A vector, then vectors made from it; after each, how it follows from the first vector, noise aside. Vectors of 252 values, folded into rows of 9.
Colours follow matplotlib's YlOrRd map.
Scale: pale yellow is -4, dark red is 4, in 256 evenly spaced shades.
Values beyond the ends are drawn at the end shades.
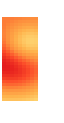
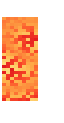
sign-scrambled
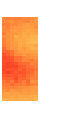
shrunk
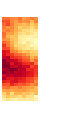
scaled up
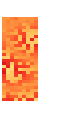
sign-scrambled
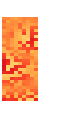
sign-scrambled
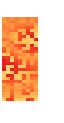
sign-scrambled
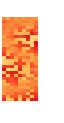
sign-scrambled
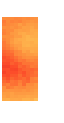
shrunk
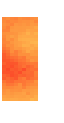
shrunk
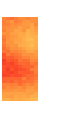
shrunk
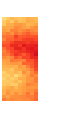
reversed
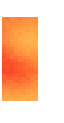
shrunk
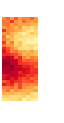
scaled up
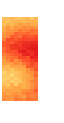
reversed
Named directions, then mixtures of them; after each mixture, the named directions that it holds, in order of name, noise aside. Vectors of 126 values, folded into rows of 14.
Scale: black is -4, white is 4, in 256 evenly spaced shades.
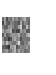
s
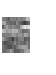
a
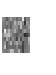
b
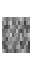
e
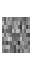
s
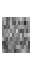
a, e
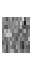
b, e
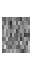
b, e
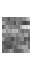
a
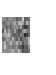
a, b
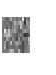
b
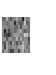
b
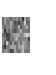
b, s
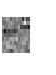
a, b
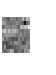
a, b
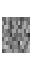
e, s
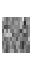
b, e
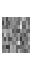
b, s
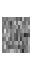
b, e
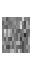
b, s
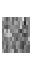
b, e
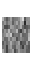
b, e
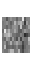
b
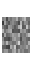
s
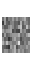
s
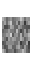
e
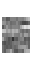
a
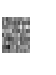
a, s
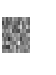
s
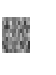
e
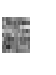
a, s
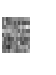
a, s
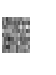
a, s
